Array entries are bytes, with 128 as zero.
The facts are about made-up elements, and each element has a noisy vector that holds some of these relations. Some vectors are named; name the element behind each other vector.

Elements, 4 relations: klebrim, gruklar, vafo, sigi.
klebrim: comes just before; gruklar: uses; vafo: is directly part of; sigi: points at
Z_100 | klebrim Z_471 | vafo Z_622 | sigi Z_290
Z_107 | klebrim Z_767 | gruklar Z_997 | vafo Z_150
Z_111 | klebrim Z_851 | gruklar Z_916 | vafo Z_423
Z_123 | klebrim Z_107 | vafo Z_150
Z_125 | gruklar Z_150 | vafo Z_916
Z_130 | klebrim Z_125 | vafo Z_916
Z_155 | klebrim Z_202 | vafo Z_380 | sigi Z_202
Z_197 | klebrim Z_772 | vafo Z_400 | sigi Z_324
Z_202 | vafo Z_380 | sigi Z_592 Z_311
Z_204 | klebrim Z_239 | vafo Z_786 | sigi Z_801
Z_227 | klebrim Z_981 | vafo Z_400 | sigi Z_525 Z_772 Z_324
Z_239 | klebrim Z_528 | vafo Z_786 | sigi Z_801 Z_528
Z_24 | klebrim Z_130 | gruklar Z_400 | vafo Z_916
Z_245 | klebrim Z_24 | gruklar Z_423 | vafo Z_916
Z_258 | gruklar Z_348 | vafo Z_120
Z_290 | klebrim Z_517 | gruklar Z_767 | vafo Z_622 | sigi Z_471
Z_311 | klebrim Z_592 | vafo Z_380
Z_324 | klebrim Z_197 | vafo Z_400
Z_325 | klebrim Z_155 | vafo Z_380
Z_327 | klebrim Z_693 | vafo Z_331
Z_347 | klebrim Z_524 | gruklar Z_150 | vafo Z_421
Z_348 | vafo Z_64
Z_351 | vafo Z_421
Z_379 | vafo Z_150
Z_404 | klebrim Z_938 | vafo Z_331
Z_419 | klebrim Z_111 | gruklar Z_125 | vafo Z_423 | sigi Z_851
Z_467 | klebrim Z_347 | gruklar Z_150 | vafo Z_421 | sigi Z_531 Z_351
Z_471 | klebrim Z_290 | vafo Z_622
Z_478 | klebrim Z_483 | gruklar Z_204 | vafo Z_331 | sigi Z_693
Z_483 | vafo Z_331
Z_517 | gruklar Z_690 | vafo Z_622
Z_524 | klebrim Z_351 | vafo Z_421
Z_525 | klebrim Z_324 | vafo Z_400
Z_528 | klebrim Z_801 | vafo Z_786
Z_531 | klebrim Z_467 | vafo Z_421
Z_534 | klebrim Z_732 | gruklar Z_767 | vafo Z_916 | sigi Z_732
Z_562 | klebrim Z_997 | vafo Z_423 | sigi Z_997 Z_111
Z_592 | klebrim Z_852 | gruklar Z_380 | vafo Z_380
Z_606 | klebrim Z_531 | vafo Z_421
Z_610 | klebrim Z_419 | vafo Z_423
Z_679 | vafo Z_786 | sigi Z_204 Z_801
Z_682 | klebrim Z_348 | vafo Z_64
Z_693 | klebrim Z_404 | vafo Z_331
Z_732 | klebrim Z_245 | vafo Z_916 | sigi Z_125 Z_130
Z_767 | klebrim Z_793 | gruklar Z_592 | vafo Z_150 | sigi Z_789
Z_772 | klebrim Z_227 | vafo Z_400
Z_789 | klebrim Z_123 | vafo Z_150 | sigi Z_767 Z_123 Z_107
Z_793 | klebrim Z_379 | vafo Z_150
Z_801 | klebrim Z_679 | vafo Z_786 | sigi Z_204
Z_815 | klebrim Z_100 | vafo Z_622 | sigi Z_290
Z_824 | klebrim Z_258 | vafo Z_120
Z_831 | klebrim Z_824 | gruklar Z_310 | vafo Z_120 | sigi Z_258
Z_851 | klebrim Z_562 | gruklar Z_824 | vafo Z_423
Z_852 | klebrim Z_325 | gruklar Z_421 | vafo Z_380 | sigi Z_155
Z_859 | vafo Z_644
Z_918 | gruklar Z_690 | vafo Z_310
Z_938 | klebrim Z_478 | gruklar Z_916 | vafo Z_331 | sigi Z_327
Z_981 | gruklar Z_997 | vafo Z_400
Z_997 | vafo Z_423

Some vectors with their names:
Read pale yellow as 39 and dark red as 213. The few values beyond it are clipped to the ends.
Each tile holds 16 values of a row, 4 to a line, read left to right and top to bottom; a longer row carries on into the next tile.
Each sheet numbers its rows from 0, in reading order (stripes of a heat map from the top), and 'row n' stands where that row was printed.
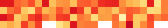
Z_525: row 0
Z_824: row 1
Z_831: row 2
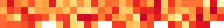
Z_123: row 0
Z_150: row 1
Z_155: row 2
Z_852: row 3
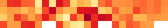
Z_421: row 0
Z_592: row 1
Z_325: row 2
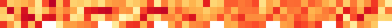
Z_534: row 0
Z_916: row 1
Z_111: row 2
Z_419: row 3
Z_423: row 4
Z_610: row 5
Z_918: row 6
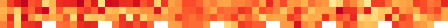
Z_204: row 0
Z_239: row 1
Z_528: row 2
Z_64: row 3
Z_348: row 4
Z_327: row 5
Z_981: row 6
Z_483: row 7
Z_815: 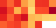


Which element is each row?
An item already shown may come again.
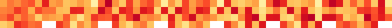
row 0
Z_348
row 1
Z_130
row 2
Z_690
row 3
Z_690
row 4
Z_534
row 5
Z_534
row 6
Z_311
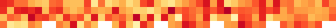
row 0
Z_380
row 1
Z_351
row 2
Z_467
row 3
Z_562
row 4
Z_562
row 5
Z_245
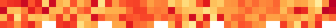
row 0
Z_679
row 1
Z_24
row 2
Z_786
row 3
Z_467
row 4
Z_859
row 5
Z_732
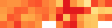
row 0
Z_404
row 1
Z_107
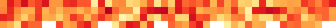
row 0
Z_197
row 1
Z_421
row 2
Z_111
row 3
Z_789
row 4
Z_938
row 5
Z_483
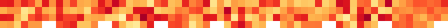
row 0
Z_772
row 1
Z_471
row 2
Z_592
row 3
Z_400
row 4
Z_997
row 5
Z_419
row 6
Z_767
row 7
Z_524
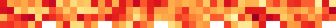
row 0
Z_290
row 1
Z_347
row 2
Z_227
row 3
Z_258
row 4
Z_592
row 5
Z_421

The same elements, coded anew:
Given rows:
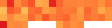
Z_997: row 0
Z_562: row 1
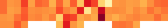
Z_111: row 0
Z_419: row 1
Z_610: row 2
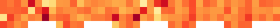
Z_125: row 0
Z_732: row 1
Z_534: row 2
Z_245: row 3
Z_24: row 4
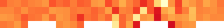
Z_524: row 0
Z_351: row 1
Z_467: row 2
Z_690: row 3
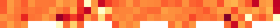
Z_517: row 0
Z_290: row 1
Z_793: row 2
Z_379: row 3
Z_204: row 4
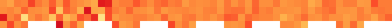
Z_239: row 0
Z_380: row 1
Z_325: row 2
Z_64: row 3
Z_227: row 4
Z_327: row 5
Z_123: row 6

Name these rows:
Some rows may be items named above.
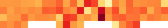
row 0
Z_311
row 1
Z_419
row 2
Z_852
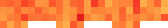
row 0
Z_483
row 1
Z_107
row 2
Z_471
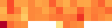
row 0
Z_916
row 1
Z_831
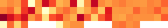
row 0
Z_290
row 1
Z_789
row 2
Z_531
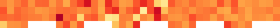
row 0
Z_938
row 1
Z_679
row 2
Z_347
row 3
Z_524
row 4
Z_421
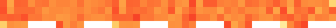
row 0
Z_478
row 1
Z_859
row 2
Z_478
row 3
Z_851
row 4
Z_772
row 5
Z_852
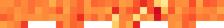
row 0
Z_197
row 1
Z_24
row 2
Z_347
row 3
Z_851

